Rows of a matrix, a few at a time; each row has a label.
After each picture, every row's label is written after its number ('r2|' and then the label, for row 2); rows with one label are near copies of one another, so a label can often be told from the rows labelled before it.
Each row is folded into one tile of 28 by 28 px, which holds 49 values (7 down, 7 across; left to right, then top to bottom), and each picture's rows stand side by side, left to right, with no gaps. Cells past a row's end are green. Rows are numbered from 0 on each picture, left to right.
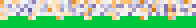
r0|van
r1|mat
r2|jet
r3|van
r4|van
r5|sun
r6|jet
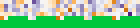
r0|jet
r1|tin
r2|sun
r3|tin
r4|sun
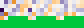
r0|mat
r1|mat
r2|tin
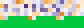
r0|jet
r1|jet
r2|mat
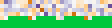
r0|tin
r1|sun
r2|tin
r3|jet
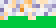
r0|mat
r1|van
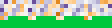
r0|mat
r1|mat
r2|van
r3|jet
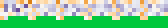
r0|jet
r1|van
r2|van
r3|van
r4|van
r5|van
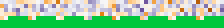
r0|jet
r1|jet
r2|van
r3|tin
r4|jet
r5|mat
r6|sun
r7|sun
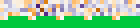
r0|tin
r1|sun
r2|jet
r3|sun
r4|jet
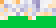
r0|van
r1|tin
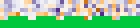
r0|tin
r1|tin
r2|mat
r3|sun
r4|jet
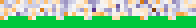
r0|sun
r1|sun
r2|tin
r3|tin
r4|jet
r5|sun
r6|tin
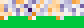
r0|jet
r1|mat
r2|jet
